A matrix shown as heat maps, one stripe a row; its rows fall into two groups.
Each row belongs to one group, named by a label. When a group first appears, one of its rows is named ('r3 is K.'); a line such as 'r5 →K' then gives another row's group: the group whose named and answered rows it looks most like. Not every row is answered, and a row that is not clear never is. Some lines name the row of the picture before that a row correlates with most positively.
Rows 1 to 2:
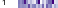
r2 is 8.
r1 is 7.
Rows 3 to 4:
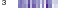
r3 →8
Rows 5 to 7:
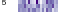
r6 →7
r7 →8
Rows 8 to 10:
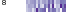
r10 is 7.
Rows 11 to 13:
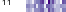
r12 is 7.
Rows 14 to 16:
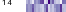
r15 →7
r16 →7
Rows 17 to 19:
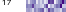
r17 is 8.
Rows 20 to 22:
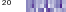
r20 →7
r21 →7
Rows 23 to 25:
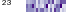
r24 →7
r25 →8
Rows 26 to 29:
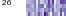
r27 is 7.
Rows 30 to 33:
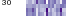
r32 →7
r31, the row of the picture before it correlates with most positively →26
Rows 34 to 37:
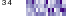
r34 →7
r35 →7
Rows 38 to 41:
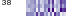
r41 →8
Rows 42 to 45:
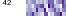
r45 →7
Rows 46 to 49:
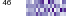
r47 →8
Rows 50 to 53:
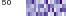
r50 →7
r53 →8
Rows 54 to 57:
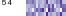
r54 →7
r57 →7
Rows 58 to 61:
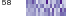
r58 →7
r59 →8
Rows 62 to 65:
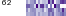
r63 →8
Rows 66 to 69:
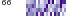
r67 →7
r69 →8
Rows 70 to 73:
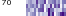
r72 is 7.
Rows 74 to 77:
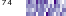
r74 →8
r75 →8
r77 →7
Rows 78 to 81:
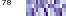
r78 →8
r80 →7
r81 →7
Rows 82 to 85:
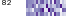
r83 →7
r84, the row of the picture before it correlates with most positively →79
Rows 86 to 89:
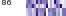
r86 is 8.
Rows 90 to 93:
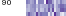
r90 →7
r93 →8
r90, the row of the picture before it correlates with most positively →87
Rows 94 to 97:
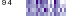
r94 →8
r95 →8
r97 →8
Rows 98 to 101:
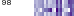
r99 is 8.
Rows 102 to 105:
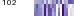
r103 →8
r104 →8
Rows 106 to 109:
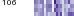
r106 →7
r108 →7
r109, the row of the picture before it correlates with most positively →102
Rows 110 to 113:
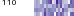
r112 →8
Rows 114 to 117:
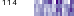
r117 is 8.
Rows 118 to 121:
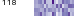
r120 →8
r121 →7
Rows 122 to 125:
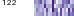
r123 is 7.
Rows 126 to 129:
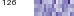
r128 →8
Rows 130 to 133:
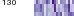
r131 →7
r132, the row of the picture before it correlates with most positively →126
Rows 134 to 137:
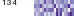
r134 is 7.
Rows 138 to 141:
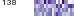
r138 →8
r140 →8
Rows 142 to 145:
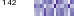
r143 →7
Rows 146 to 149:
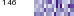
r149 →7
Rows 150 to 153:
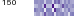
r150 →7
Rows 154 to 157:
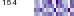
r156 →7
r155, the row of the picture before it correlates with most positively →153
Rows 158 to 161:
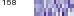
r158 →7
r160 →8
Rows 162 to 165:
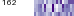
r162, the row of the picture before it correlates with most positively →159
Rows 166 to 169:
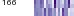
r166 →7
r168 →8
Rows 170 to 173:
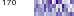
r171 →8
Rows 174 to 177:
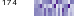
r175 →7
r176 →8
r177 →8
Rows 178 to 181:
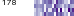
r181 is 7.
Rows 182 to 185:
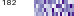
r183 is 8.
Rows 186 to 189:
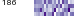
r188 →7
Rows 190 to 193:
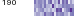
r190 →8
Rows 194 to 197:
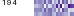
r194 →8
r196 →8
